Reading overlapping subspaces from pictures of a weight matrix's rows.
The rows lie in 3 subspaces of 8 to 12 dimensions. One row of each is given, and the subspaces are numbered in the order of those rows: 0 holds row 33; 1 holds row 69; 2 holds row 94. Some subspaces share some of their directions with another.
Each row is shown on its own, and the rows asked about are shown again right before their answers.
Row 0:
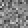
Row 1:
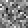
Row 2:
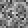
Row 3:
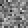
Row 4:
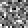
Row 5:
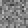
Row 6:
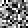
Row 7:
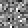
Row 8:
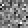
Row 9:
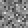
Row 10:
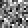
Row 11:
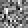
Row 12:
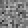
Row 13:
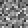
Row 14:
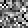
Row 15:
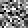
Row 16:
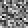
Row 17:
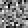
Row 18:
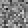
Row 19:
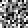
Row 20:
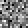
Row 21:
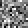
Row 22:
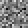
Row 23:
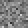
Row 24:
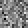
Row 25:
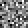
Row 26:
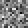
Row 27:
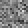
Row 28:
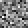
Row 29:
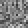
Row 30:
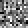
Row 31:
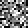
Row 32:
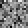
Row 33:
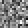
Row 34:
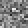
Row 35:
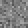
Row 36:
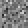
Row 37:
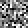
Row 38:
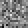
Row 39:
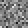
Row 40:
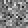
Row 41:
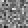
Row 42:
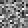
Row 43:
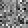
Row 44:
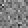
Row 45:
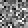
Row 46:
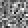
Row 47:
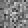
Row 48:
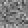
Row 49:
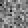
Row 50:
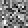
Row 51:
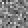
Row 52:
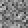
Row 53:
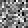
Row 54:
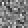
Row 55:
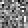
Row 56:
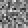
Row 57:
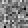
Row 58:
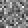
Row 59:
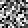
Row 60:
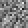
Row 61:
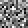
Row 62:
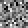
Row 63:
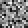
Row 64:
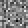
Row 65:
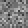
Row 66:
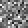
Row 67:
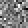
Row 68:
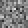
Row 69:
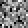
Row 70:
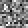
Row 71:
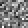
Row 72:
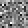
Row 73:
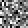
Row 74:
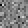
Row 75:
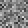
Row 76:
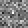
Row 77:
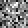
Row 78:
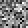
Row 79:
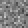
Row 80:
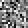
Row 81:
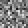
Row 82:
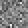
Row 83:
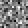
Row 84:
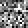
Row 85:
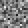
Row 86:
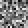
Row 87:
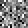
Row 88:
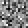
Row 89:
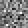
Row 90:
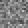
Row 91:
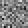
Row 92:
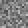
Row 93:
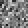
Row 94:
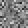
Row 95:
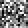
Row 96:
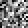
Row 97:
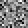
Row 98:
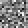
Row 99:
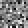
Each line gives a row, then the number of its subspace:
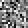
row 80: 2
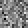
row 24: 1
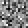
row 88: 2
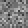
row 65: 2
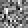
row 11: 0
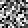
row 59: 0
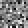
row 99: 2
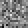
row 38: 0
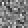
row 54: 2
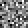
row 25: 0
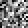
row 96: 1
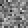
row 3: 2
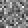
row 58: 0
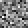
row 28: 1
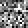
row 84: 2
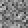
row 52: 2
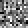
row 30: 0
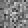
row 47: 0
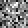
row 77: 0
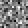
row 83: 0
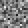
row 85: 2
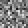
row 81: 0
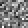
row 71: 1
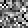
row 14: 1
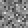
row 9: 2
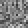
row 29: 0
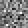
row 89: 0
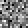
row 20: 2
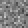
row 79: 1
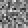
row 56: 1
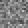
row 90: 0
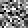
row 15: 0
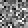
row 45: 1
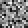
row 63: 1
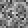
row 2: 0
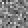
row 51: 2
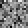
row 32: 1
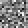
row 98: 2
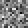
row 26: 0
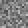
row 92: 0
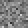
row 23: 0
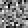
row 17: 0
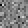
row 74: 2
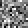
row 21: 0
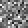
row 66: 2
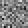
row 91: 0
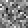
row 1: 0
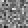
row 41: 1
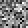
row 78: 2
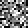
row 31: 2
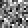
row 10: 1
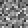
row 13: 1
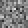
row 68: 0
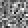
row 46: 1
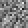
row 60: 2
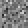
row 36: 0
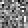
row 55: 0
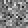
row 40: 0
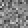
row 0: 2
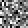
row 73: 2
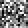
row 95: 0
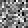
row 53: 2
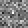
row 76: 0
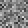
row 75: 2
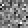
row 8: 1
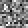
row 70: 0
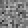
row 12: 0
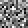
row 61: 1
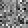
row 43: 0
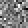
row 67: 2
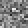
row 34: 0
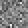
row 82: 2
